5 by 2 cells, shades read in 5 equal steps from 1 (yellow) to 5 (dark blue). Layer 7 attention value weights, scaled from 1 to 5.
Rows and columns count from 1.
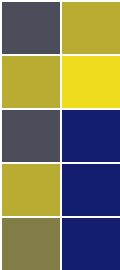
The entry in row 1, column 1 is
4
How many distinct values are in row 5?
2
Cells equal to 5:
3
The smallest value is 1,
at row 2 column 2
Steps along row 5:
up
